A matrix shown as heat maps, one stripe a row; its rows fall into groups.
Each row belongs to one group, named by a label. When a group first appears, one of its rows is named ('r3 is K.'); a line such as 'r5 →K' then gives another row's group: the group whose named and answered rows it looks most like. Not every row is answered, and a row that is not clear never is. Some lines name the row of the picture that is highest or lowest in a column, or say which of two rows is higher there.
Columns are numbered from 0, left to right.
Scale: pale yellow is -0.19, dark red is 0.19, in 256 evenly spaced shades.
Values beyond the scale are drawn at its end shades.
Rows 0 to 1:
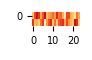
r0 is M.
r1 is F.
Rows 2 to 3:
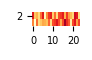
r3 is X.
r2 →F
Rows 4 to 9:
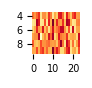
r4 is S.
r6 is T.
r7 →S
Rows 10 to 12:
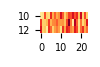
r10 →T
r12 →F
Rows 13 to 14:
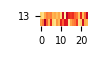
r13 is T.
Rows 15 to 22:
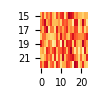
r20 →T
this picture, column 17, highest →22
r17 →S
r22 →S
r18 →X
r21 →T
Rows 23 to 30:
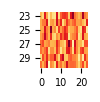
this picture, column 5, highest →25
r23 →X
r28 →S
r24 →S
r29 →T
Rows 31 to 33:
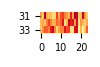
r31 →X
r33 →M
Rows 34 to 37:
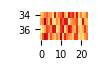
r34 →T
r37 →M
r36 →T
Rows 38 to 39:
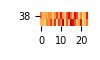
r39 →T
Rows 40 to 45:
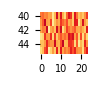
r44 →T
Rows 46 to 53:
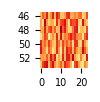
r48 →M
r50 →F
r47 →X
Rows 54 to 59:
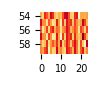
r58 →S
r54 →M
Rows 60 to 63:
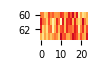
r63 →X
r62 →F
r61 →F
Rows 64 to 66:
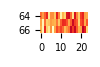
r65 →X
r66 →X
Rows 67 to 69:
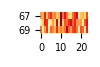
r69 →S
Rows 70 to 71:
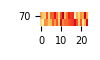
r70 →T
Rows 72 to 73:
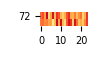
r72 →S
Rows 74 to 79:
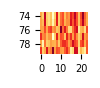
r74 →X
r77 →F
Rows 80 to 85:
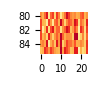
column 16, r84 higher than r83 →Yes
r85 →M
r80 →S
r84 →S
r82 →S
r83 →F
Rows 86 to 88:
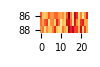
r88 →T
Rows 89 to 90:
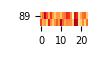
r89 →M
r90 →F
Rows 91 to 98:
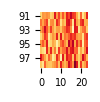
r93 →M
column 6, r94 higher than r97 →Yes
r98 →X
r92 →S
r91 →T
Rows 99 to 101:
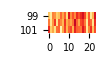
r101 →F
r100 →S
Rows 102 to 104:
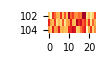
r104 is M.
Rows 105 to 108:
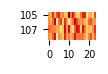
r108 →S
